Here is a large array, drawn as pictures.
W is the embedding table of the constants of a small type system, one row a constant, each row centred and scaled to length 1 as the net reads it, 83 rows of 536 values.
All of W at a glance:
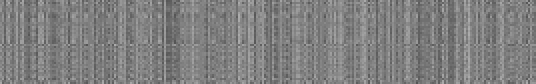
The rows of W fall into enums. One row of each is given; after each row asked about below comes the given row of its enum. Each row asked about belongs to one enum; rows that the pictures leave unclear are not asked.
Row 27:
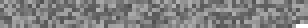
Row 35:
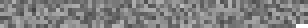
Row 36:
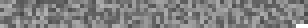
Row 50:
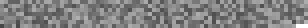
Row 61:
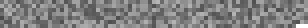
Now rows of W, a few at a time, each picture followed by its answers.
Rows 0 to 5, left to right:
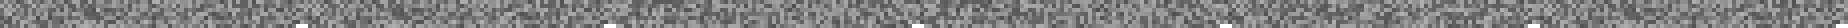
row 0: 61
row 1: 61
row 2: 36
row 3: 36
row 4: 27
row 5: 61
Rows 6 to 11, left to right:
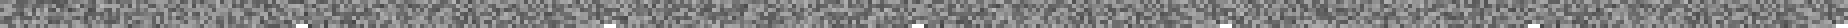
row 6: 36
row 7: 50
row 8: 27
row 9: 50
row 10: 61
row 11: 50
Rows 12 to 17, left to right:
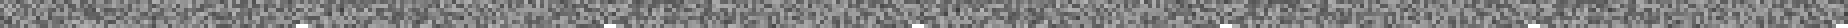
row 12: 61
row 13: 35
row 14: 36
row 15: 35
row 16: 36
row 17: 36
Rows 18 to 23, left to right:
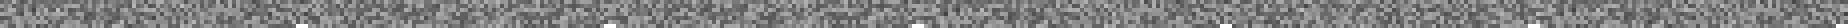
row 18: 35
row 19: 27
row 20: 27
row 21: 35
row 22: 50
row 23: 35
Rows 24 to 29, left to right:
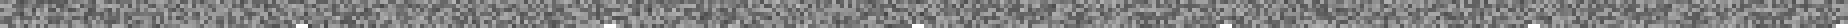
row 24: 36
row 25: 50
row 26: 35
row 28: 61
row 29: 27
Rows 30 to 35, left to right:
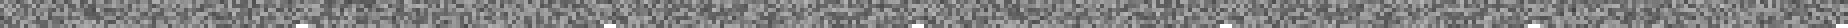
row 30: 61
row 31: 36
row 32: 27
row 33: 61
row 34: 27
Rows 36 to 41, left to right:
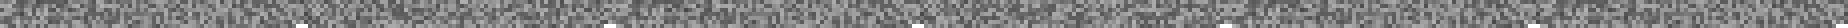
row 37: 61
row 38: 36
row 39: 27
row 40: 36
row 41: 36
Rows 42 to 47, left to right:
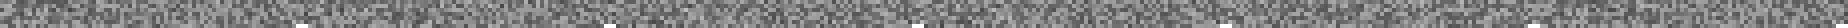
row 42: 36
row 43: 35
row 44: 50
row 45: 50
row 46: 27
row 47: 36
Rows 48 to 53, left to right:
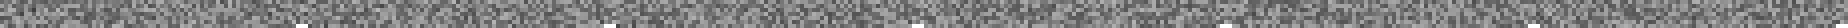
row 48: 35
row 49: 50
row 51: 27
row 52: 36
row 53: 61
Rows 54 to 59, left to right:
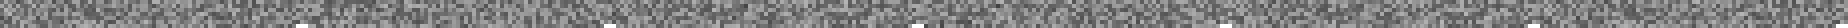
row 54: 61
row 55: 36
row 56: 27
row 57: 50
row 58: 27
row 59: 61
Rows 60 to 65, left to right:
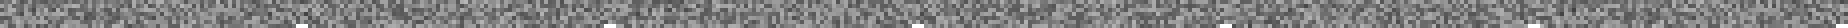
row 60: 35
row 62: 36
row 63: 27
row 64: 50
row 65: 35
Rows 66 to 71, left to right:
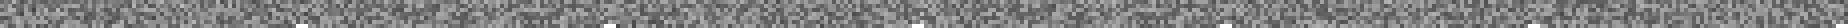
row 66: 35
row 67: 27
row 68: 50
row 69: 27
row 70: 61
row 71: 36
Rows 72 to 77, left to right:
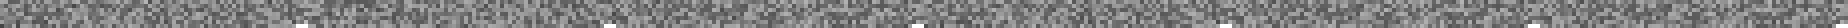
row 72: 50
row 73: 36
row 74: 27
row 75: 50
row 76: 27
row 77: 27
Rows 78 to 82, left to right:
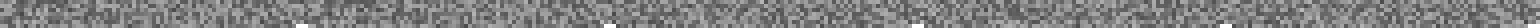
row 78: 36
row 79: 36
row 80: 50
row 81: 61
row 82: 50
